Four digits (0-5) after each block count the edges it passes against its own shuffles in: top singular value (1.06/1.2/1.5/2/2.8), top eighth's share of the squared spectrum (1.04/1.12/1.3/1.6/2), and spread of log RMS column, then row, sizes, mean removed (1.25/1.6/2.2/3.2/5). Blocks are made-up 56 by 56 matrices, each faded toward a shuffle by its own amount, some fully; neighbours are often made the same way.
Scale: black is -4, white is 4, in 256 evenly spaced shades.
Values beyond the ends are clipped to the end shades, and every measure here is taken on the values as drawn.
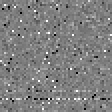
3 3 0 1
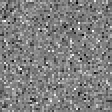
0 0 0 0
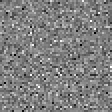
3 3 1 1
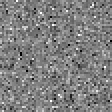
3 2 0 0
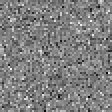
1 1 0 0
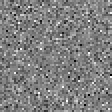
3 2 0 0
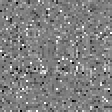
3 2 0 1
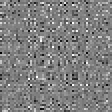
4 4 3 3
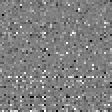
2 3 1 2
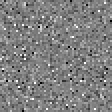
1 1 0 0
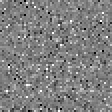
0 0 0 1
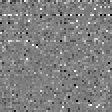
3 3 0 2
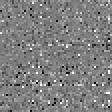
2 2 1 2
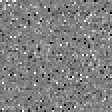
0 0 0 0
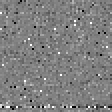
3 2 0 1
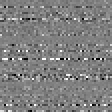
3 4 0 4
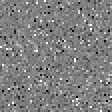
0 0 0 0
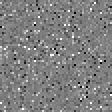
0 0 0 0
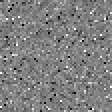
0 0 0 0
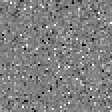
0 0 0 0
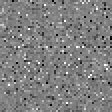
1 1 0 1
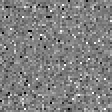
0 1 0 1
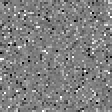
1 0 0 0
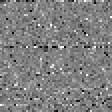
2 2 0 2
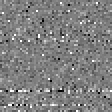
2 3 0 2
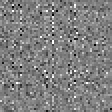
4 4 2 1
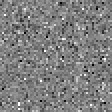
3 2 1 0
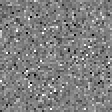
1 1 0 0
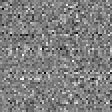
4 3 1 2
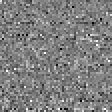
2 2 0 2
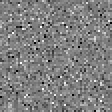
2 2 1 0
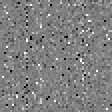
3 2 1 0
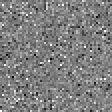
1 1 0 0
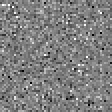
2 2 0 0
